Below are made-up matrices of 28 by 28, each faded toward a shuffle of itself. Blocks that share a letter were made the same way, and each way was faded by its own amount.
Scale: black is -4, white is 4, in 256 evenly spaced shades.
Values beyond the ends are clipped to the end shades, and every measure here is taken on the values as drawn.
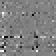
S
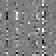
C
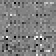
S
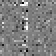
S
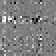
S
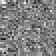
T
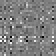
C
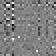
C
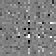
S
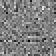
T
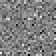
T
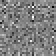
T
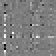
C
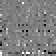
S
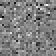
T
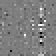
C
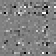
S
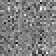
T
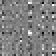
C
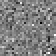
T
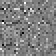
T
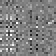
C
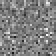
T
